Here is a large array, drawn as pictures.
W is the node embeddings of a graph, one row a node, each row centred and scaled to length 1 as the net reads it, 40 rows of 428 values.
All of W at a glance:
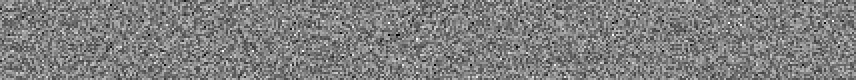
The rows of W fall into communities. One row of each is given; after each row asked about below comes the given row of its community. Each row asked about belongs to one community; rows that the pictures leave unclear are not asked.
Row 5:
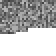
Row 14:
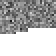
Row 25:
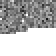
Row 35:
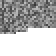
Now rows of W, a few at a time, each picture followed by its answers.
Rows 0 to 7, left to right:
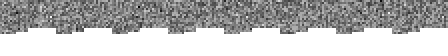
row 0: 25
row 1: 14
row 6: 35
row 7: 25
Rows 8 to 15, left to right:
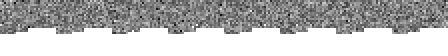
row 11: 5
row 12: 5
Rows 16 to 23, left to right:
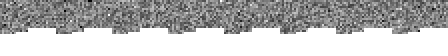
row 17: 5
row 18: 35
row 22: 35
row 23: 25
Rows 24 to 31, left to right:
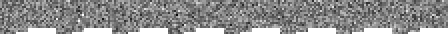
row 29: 35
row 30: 35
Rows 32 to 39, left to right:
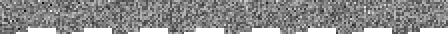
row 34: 5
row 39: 14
